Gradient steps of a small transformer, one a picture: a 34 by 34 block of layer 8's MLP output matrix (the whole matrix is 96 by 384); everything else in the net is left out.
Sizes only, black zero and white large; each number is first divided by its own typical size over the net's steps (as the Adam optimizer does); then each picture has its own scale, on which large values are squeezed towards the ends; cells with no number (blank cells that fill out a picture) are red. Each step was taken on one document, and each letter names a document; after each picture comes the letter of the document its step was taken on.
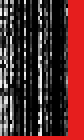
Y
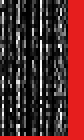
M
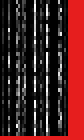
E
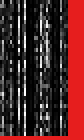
M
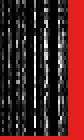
E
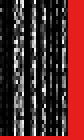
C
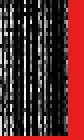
Y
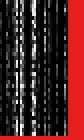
C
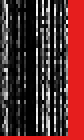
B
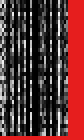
Y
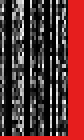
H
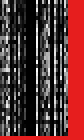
B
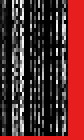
H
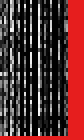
Y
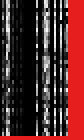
B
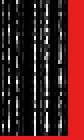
E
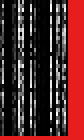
H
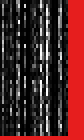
M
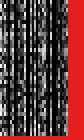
Y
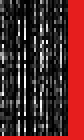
M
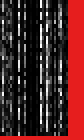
M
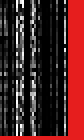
C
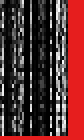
H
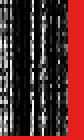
Y
